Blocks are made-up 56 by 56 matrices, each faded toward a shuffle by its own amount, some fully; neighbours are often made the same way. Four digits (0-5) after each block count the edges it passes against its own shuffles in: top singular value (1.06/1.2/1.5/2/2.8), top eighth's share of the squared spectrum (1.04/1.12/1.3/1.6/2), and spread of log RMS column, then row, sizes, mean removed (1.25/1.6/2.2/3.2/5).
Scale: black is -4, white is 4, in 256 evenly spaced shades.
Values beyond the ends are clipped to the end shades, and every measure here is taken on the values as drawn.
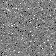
1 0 0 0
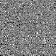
3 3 1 1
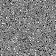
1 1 0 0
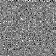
3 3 1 2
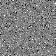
2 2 0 0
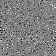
0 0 0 0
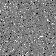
0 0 0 0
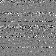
2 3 0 4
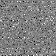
1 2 0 2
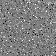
0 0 0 0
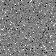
0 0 0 0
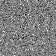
0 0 0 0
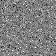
0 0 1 0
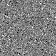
0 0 0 0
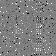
3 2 1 0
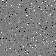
0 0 0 0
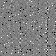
3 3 1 0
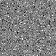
3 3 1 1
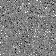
1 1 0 0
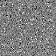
3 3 1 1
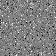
2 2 0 0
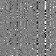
4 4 2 0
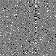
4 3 1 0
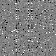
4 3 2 1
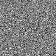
1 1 0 2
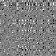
4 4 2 2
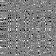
4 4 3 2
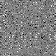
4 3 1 1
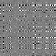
5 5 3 3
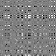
5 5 3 3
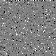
3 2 1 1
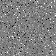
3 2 0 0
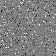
1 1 0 0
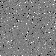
2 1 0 0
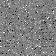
2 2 0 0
